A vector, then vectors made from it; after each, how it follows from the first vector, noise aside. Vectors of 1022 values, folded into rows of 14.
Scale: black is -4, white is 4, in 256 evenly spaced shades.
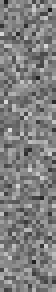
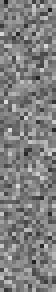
copied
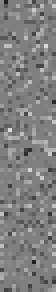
partly zeroed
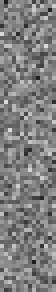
copied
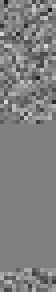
partly zeroed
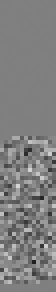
partly zeroed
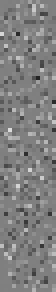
partly zeroed
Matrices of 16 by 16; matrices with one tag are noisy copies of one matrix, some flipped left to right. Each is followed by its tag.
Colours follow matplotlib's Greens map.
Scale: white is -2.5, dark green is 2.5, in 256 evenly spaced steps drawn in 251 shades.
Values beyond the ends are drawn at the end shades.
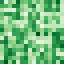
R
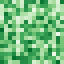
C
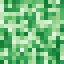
R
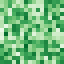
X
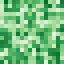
R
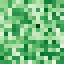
X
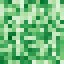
C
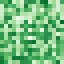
C
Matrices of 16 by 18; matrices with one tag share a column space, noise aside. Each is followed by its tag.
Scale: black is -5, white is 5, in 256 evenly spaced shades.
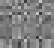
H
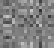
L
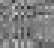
H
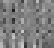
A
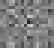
L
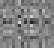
L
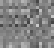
L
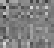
H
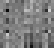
A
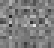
L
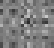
L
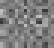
L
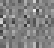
L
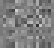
L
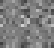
L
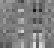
A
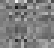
H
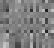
A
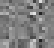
H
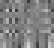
A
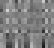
A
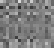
H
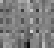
A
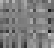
A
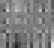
A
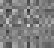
L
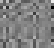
H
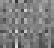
A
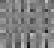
A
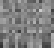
A
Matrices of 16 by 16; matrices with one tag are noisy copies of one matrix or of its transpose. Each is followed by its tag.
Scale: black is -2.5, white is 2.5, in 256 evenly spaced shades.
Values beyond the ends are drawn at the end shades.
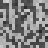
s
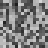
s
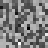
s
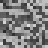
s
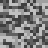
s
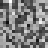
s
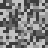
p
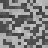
s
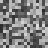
p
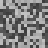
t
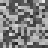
t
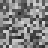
p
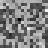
t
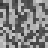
s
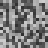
s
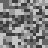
s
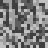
s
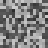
t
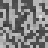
s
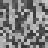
s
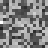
p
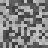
t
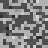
s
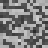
s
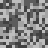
p
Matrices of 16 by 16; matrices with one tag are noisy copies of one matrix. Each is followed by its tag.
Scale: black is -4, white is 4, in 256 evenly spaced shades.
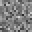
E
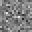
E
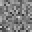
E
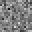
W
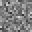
E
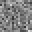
W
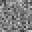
W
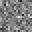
E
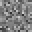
E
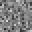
W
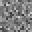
E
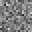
E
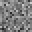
E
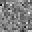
W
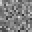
E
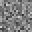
E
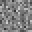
W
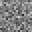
E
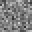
W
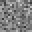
W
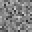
E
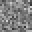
W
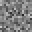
E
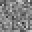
W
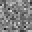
W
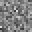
E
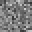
W
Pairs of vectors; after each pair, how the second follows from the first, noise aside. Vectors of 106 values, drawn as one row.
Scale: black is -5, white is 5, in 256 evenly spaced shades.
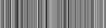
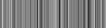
reversed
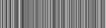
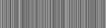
shrunk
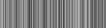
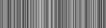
wrapped around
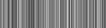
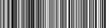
scaled up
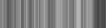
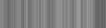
shrunk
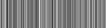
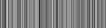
negated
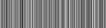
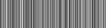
negated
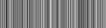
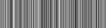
wrapped around
